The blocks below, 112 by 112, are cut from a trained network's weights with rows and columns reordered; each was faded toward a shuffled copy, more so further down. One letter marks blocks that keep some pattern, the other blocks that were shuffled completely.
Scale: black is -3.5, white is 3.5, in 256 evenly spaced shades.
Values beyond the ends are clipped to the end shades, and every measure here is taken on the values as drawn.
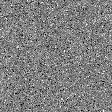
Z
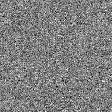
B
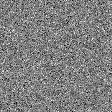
Z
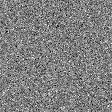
Z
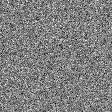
Z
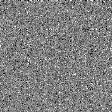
B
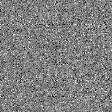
B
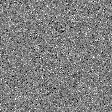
Z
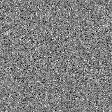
B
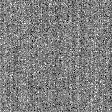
B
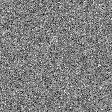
Z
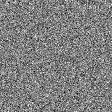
B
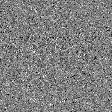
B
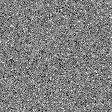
Z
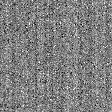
B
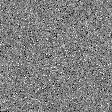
Z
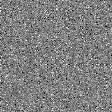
B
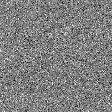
B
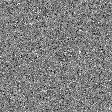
Z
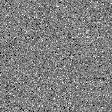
B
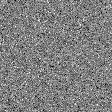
Z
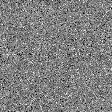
B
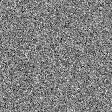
Z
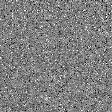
B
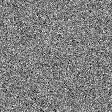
Z
